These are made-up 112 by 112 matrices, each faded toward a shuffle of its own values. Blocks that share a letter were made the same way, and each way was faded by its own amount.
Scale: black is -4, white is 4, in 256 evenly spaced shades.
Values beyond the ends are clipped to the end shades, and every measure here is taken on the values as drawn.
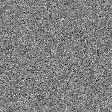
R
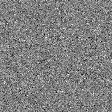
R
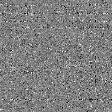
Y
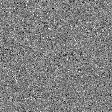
R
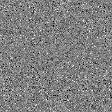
Y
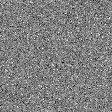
R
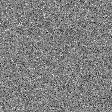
R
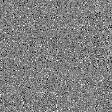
Y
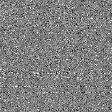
Y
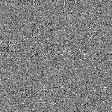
R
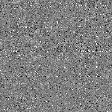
Y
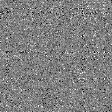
Y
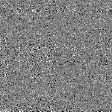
Y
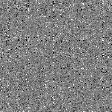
Y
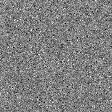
R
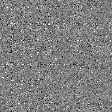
Y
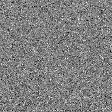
R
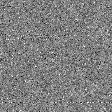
R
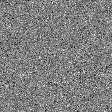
R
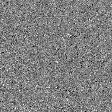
R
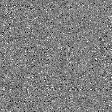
Y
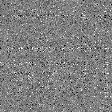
Y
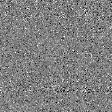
Y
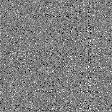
Y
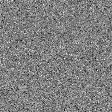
R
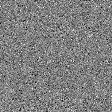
R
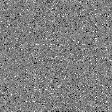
Y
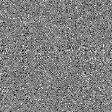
Y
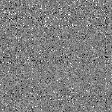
Y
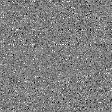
Y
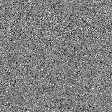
R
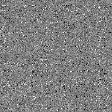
Y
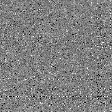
Y
